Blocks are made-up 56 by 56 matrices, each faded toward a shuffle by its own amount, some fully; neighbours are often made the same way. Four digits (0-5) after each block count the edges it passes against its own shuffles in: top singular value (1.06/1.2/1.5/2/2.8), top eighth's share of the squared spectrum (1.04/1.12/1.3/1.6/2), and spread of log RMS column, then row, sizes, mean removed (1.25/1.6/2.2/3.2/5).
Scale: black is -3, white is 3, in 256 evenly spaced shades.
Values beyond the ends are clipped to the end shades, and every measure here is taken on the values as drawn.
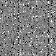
3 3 2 0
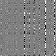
4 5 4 0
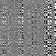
4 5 4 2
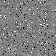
1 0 0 0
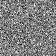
0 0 0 0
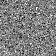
0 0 0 0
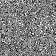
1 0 0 0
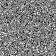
1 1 0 0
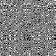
4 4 2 2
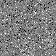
0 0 1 0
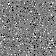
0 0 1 0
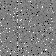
2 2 1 0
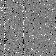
2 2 2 0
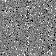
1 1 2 0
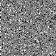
1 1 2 0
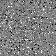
0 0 0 0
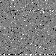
2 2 0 1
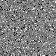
0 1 0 1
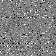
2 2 0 2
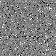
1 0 0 0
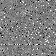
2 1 0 1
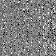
1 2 3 0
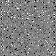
3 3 1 1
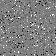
0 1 0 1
